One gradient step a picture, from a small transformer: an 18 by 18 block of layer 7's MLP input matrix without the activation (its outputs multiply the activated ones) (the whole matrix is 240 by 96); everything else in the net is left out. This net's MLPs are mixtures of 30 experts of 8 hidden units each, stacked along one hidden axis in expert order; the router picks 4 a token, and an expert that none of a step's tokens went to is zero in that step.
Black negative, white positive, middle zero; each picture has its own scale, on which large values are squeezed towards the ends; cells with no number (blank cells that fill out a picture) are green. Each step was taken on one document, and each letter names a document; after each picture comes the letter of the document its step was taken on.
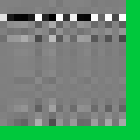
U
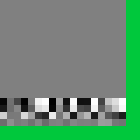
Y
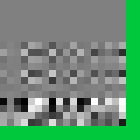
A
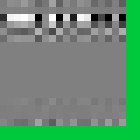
U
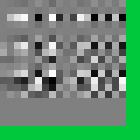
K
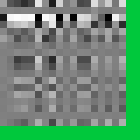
U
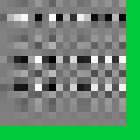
K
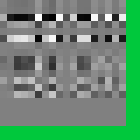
U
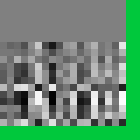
A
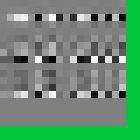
K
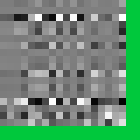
A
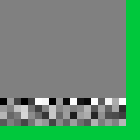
Y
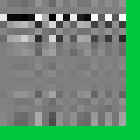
U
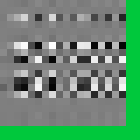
K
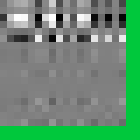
U
